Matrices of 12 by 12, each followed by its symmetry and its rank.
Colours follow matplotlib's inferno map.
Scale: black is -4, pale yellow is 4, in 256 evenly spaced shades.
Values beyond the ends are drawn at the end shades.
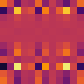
neither, rank one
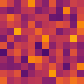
neither, full rank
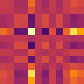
symmetric, rank one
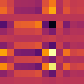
neither, rank one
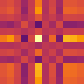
symmetric, rank one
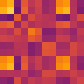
symmetric, rank two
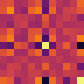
symmetric, rank two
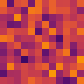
neither, full rank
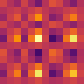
symmetric, rank one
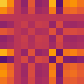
symmetric, rank one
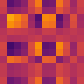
neither, rank one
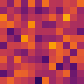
neither, full rank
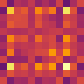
symmetric, rank two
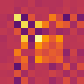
symmetric, rank two
